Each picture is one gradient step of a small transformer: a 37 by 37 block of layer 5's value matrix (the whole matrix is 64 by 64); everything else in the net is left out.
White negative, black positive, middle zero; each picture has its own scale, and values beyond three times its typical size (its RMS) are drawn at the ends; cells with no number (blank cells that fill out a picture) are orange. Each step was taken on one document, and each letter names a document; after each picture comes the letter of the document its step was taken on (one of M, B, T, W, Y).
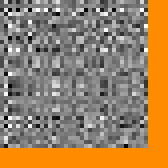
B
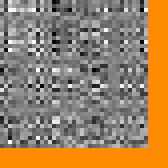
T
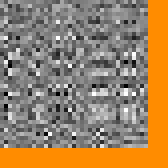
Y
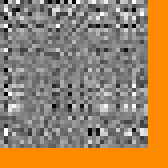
Y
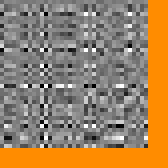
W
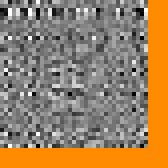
T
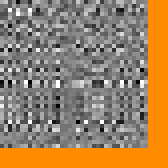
B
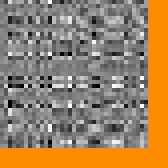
T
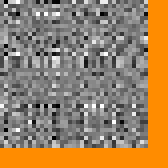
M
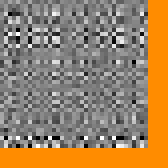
M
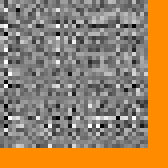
Y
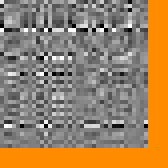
W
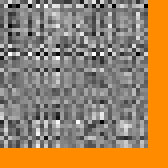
B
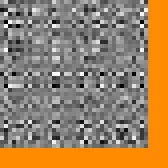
M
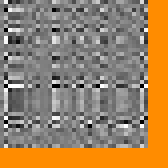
M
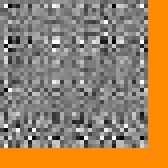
M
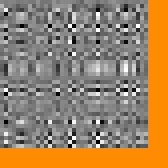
Y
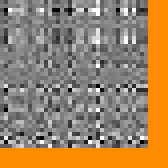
Y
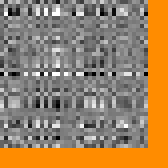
B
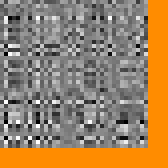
B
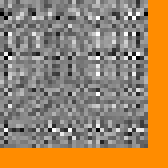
Y
